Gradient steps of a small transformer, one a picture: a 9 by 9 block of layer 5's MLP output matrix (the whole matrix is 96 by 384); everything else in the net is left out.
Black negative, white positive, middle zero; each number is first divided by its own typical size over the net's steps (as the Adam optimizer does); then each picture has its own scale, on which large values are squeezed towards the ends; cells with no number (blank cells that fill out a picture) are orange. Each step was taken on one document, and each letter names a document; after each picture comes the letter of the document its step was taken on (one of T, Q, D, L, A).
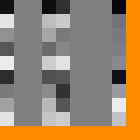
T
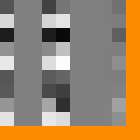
T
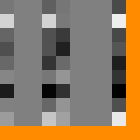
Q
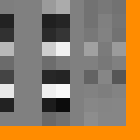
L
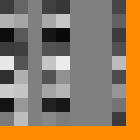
T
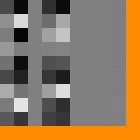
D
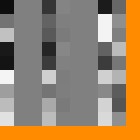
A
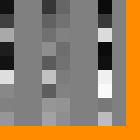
A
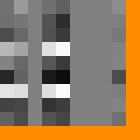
L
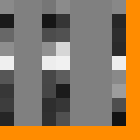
T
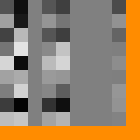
T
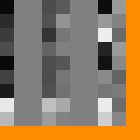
A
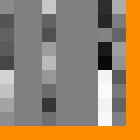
A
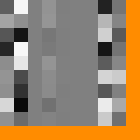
A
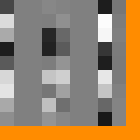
A
